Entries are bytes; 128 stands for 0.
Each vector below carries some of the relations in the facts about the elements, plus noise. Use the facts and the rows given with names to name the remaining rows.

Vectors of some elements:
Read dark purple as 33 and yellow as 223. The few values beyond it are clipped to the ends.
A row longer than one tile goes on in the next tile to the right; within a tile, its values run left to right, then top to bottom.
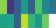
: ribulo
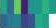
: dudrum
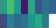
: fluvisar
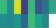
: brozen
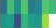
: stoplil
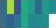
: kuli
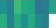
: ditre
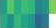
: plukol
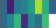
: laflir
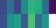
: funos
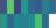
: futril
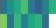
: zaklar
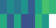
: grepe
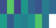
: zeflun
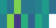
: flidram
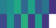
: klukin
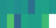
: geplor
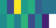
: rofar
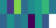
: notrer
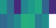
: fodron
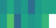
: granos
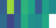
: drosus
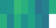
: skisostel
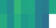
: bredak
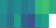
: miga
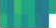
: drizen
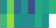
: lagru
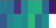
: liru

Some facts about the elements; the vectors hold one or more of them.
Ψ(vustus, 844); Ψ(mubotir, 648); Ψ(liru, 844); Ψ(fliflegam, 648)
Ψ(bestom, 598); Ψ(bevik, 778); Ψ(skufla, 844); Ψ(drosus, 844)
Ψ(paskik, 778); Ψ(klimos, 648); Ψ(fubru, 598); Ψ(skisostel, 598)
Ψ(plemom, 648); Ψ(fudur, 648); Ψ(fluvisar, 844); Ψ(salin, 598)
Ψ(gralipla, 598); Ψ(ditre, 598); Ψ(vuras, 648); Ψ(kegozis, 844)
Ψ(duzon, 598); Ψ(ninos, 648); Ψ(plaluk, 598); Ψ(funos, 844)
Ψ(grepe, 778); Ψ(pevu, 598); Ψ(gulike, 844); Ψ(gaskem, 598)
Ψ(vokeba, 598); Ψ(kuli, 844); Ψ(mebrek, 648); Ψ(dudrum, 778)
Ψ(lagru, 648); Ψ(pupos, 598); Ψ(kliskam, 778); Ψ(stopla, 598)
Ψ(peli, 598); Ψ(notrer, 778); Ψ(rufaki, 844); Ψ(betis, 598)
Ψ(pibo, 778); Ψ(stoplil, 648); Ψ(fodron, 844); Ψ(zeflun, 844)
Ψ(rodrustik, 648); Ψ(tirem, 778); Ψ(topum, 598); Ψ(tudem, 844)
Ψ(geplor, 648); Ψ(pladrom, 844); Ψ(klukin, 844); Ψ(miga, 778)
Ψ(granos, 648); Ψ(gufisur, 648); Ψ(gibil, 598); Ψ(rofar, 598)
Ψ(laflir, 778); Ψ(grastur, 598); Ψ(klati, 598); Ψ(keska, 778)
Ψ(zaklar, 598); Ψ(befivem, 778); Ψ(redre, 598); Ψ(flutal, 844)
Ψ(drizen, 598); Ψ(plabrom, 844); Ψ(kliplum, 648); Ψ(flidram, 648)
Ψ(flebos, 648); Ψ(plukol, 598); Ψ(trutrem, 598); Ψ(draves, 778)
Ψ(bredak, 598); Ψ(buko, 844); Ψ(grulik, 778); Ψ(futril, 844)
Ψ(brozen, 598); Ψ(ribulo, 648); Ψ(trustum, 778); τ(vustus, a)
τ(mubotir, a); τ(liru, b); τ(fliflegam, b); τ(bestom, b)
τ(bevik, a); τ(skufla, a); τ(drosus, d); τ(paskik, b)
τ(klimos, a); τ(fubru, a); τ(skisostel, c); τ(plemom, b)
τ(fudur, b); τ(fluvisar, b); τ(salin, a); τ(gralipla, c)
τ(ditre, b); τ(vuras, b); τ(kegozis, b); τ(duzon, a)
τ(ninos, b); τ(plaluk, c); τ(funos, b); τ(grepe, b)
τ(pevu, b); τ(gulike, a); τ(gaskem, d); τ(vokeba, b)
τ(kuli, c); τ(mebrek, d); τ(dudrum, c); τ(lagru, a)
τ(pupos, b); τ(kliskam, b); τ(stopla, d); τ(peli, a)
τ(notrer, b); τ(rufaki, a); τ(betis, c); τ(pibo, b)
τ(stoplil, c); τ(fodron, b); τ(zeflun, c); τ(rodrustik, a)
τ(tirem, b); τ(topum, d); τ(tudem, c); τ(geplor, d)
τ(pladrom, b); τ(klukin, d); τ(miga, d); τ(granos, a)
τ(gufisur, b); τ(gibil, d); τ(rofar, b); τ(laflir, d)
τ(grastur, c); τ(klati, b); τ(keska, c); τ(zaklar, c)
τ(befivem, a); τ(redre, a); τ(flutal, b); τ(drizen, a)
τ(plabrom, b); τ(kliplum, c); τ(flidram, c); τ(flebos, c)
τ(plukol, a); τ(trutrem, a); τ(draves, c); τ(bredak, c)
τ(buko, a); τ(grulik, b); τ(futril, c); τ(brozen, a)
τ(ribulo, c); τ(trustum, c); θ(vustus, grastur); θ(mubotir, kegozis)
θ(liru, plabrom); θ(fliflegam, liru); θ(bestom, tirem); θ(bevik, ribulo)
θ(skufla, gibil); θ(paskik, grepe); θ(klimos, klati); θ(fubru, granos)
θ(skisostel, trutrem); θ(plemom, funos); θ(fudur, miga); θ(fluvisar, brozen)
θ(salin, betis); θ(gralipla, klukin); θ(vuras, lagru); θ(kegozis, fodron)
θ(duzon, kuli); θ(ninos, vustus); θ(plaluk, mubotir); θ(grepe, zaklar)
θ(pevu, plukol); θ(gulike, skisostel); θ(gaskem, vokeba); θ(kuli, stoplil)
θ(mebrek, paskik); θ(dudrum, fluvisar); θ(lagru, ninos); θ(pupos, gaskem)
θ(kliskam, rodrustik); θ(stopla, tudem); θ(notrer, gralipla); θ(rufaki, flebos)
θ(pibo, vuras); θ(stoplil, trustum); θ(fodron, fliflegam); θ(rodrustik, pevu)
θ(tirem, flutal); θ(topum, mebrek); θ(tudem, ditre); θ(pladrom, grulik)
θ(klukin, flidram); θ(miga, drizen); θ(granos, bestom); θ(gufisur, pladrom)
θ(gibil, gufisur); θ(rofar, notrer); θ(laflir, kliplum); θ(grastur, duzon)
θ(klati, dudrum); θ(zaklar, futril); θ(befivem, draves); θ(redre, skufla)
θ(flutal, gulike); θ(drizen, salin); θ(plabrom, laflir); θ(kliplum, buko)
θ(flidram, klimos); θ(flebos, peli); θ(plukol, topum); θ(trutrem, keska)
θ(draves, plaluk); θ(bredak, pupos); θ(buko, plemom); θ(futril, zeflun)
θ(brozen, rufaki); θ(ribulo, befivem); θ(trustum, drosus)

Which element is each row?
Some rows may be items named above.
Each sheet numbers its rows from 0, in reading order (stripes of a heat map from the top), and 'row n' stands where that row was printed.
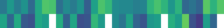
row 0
paskik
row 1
grepe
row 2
tirem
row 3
pibo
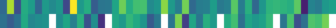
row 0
kuli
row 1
gralipla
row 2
pevu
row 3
klimos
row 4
mebrek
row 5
flebos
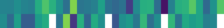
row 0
keska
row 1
flidram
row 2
plabrom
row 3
duzon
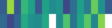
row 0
drosus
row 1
fliflegam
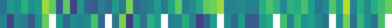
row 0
trustum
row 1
futril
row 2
klimos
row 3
kliskam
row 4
keska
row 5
grastur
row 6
rodrustik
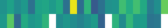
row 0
fudur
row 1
klati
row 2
topum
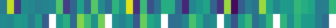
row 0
vustus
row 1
mubotir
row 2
peli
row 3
kegozis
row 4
bevik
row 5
fubru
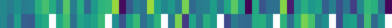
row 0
grulik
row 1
mebrek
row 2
bevik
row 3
klimos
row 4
rufaki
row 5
plaluk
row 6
buko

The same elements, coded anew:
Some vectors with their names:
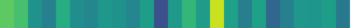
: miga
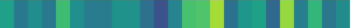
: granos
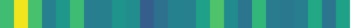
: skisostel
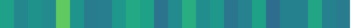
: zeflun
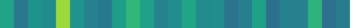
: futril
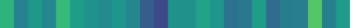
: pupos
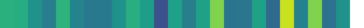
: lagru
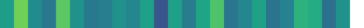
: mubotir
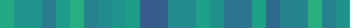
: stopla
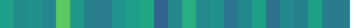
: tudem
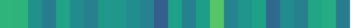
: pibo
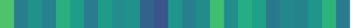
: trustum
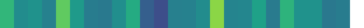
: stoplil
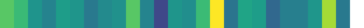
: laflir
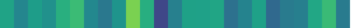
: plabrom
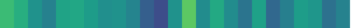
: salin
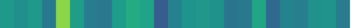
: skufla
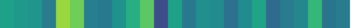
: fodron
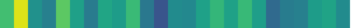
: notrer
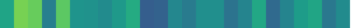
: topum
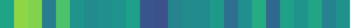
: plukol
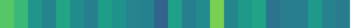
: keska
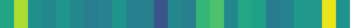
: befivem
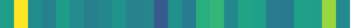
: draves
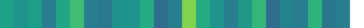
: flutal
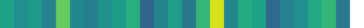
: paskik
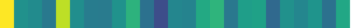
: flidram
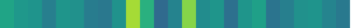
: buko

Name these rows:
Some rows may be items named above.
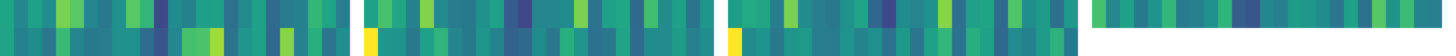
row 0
liru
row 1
rodrustik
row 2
rodrustik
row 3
grastur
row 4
granos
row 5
klati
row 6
dudrum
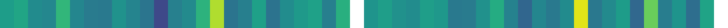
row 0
ribulo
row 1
flebos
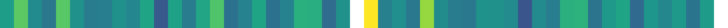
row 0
mubotir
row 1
klimos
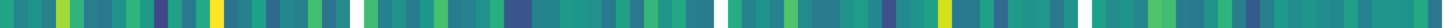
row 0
fliflegam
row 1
duzon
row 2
fudur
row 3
kuli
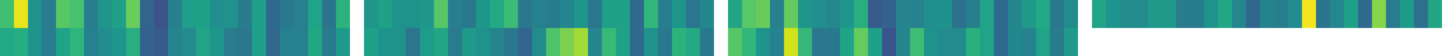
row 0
gralipla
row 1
rufaki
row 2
topum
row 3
flebos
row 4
rofar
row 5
tirem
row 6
klukin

